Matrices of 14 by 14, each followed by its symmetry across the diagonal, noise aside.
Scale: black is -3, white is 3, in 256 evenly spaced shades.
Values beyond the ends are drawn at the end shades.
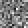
neither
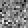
neither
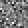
neither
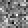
neither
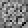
symmetric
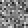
antisymmetric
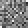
symmetric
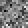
symmetric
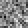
symmetric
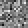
antisymmetric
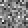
neither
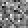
antisymmetric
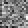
neither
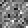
symmetric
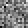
antisymmetric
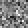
antisymmetric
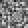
symmetric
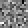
antisymmetric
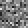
neither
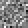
symmetric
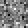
antisymmetric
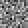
antisymmetric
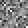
symmetric
